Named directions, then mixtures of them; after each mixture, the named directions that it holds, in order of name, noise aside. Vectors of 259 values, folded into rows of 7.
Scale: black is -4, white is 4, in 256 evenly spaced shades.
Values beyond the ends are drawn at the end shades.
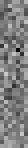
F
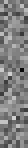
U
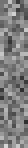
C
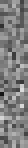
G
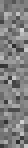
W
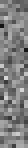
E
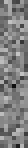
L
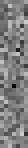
F, L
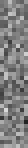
C, F, U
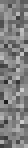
F, G, W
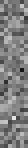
U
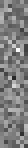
F, W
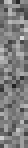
C, L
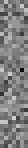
U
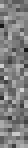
E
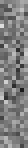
E, F, G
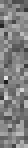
E, W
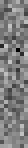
F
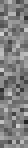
C, U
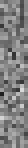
G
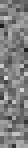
E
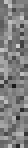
F, L, U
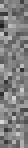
E, G, U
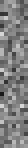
C, G, U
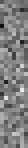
E, G, L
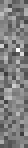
F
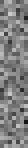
C, U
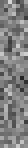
C
